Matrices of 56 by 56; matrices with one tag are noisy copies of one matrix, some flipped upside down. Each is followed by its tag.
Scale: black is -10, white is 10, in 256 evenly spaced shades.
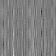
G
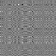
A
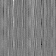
G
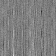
G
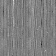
G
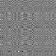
A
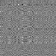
A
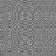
A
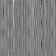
G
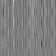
G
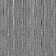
G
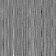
G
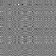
A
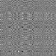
A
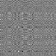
A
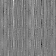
G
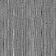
G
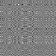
A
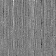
G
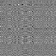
A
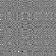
A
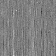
G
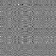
A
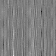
G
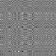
A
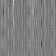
G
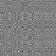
A
